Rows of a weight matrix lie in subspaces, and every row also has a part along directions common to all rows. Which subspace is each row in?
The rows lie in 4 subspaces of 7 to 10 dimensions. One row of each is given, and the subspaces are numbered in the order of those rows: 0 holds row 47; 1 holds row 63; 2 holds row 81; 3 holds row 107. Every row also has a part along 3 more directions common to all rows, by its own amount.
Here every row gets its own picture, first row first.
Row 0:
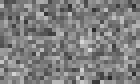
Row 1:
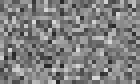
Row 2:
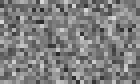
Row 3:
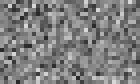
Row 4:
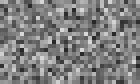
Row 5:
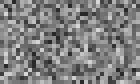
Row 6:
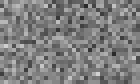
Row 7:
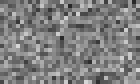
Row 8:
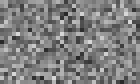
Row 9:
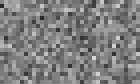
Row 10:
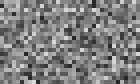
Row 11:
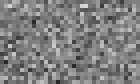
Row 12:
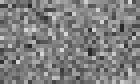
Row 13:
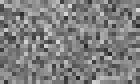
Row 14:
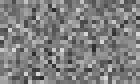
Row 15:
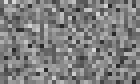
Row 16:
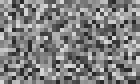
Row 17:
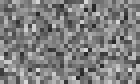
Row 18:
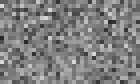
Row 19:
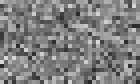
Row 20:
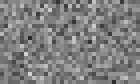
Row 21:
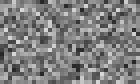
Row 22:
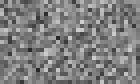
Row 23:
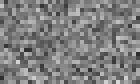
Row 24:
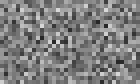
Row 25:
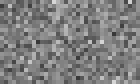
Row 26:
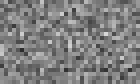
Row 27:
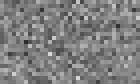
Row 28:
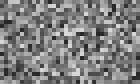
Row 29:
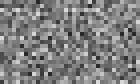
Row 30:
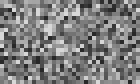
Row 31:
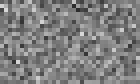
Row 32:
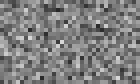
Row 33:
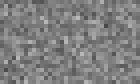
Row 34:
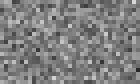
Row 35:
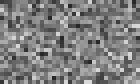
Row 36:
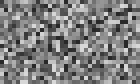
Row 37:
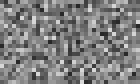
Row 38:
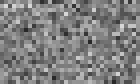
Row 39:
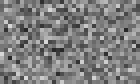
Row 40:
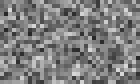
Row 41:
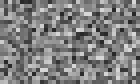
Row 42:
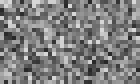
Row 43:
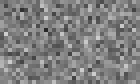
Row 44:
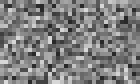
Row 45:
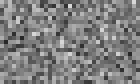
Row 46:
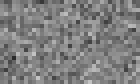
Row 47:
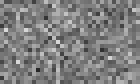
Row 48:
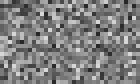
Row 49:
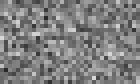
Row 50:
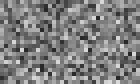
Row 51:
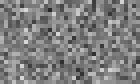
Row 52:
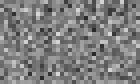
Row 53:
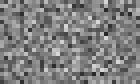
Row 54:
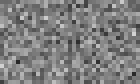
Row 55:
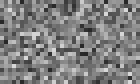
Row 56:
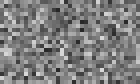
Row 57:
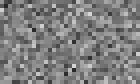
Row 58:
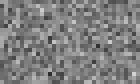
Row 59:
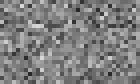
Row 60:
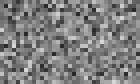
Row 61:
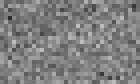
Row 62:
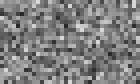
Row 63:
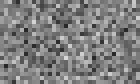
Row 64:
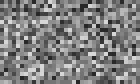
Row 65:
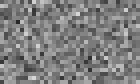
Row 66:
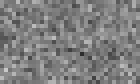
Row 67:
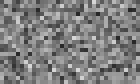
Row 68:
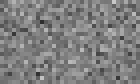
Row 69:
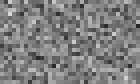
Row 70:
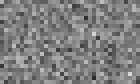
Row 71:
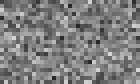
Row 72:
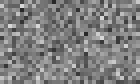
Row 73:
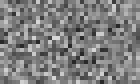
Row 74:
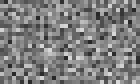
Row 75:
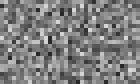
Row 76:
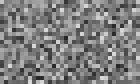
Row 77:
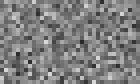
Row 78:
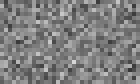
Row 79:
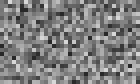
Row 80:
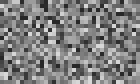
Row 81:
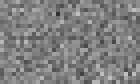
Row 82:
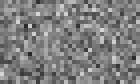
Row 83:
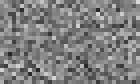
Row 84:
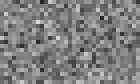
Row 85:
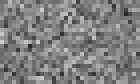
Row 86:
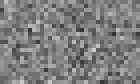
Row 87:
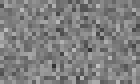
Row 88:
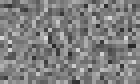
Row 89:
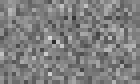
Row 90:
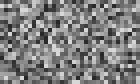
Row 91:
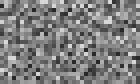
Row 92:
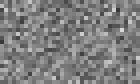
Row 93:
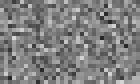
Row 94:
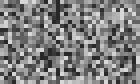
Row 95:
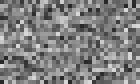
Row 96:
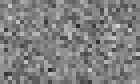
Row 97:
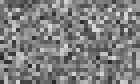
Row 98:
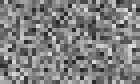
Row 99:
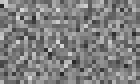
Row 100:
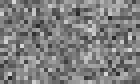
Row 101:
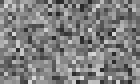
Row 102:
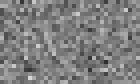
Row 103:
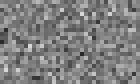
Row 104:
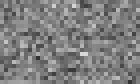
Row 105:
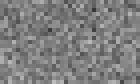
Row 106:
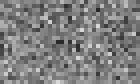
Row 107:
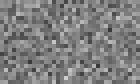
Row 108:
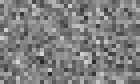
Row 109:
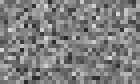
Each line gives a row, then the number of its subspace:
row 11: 3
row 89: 3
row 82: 2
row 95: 1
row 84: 0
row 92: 0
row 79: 3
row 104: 1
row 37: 3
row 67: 2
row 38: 2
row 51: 2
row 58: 3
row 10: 2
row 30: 1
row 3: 2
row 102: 1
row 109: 2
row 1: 3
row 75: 3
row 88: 3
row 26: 3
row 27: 0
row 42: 1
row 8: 0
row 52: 2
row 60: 2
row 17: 2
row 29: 2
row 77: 2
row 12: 2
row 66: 1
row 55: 1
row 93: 0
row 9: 2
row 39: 3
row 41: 0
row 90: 3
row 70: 1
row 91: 1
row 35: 1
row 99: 3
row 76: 0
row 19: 1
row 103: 0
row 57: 0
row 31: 0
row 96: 1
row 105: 2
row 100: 1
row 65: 1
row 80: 3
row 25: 2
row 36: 2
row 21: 3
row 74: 0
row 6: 2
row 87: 2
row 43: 3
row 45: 1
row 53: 3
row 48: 3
